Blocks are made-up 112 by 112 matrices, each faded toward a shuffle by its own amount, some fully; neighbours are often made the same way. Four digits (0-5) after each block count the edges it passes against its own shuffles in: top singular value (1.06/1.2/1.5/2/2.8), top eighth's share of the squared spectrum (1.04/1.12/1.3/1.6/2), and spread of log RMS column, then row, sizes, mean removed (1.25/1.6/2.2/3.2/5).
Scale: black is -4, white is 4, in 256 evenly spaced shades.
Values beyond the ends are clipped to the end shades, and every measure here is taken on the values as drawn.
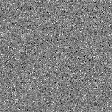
3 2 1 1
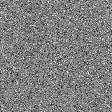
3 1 0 0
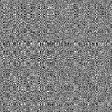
5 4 3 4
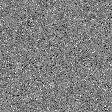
2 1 0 0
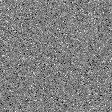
2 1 0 0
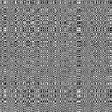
5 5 4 4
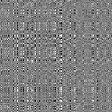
5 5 4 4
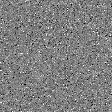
3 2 1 0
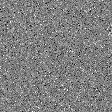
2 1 0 0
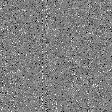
2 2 2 0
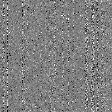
2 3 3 0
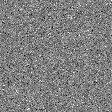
0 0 0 0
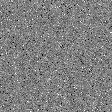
0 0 0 0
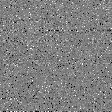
3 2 0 1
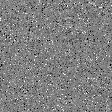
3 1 0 0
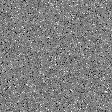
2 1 0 0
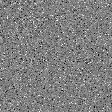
3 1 0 1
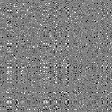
5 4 3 3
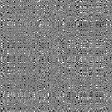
5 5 4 3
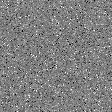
2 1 0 0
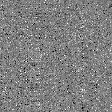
3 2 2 1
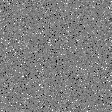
2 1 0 0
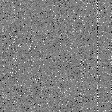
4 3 2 0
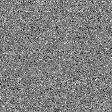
1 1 0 3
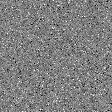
0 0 0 0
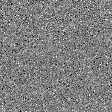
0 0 0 1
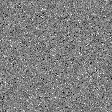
0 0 0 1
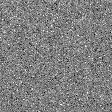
0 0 0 0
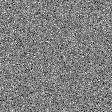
0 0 0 0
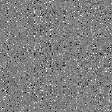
4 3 2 1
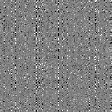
5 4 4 2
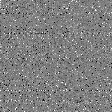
4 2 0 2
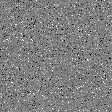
2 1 0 1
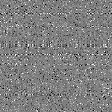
4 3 1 2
